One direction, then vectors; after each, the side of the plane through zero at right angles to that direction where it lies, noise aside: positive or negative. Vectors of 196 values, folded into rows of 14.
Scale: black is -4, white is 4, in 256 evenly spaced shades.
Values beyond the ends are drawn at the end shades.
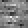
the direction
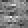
positive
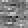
negative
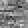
negative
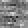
negative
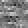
negative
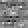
negative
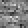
positive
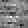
positive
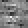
positive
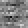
negative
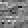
positive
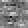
negative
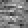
positive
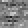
negative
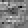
positive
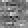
negative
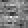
positive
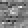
negative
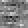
negative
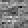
positive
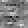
negative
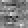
negative
